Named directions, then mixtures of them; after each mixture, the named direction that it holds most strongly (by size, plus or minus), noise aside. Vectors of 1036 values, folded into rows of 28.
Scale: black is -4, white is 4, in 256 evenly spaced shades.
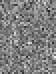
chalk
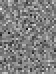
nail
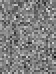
chalk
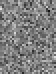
chalk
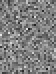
nail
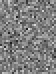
nail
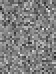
chalk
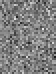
chalk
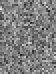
chalk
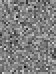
chalk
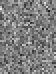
chalk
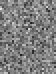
nail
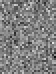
chalk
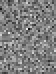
nail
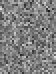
chalk
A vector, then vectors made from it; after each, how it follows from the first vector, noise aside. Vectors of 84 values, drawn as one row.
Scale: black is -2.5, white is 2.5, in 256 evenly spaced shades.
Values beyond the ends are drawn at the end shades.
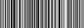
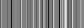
partly zeroed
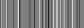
partly zeroed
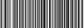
wrapped around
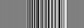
partly zeroed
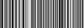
wrapped around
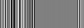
partly zeroed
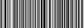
wrapped around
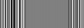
partly zeroed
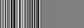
partly zeroed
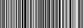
wrapped around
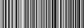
wrapped around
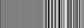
partly zeroed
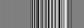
partly zeroed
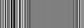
partly zeroed
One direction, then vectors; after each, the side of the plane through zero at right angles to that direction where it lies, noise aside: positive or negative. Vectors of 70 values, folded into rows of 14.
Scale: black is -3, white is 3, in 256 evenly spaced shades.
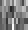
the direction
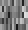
positive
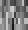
negative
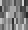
negative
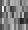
positive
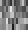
negative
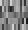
positive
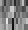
negative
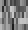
negative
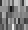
positive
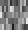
negative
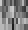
negative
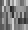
positive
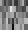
negative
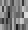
positive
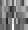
positive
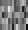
negative
